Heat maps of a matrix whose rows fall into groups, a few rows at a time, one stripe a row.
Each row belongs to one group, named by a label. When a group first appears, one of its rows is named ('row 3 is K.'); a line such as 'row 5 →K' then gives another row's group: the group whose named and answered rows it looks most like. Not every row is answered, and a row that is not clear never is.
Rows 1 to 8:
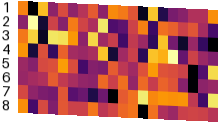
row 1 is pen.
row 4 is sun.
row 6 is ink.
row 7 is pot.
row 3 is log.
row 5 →ink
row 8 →pen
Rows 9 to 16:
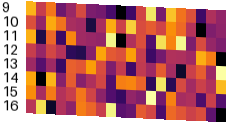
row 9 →pot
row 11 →sun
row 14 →pen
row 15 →pot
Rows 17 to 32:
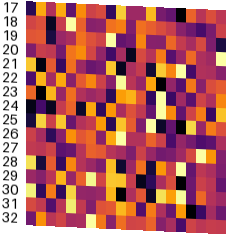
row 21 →sun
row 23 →pen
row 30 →sun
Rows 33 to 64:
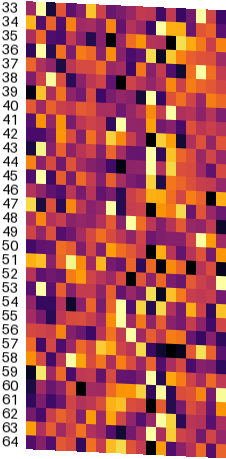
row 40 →pot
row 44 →pot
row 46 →pot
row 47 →sun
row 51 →log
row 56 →ink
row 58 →log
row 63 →pot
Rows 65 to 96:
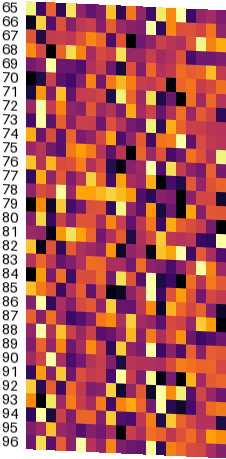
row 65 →sun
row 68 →log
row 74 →sun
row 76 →pot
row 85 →pot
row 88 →ink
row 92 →sun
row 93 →pen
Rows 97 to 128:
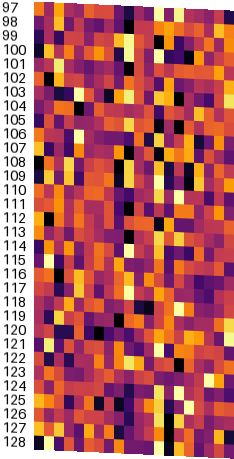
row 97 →pot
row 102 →pen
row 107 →sun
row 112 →pen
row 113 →pot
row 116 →log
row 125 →pot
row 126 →pot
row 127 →pot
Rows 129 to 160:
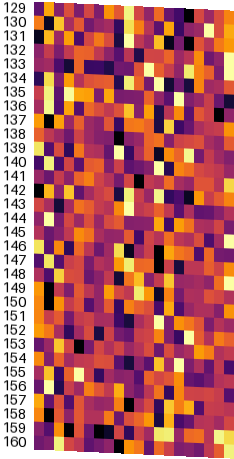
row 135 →log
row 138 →pot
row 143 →log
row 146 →sun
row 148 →pen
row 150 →pen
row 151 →pot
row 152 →pot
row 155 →log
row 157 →sun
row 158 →pen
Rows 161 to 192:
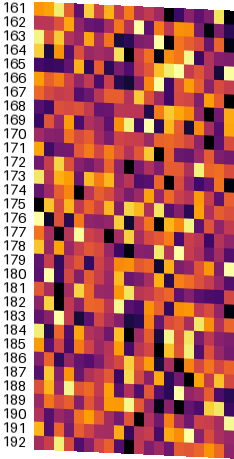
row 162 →ink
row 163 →pot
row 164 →sun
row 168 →ink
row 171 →pen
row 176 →sun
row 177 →log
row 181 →log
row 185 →sun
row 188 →log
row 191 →sun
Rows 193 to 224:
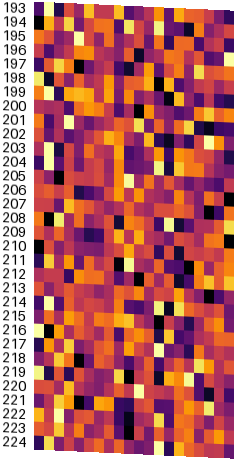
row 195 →log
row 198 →pen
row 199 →log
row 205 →log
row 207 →ink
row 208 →pen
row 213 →ink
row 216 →pen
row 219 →sun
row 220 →ink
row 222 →pot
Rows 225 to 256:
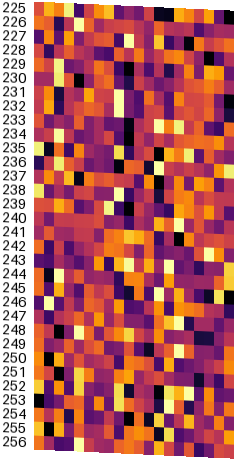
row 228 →ink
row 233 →pot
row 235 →sun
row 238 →sun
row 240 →pot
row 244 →pen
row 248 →log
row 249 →ink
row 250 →pen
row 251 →log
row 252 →sun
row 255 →pen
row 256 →log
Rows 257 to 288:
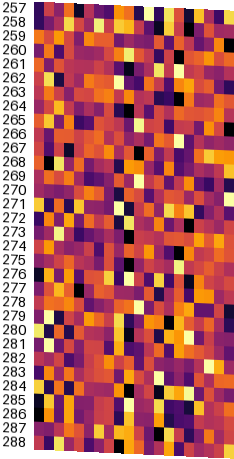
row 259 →pot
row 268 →pen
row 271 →sun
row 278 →ink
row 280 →sun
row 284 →sun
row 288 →pen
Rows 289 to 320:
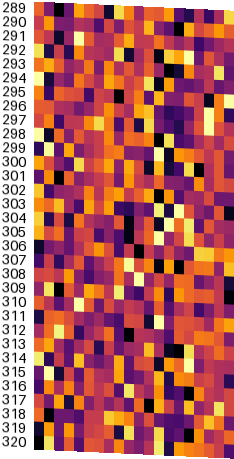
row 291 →log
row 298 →pen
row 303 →pot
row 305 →pot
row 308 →ink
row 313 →pot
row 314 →sun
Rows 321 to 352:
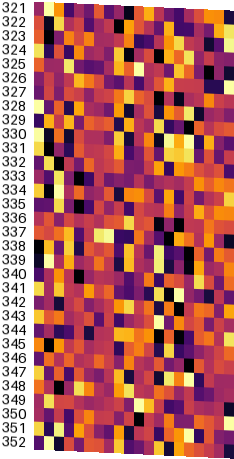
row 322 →pen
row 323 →ink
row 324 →sun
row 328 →sun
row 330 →sun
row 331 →sun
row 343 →pot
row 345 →pen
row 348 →log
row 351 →sun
